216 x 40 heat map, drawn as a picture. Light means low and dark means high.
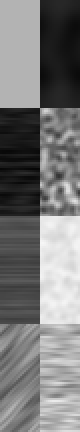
It is made of 4 by 2 panels. Panel 1,1: low, flat. Panel 1,2: very high, smooth, faint in contrast. Panel 2,1: very high, streaked across, faint in contrast. Panel 2,2: middling, blotchy, strong in contrast. Panel 3,1: high, streaked across, faint in contrast. Panel 3,2: very low, blotchy, faint in contrast. Panel 4,1: middling, slanting up to the right. Panel 4,2: low, streaked across.
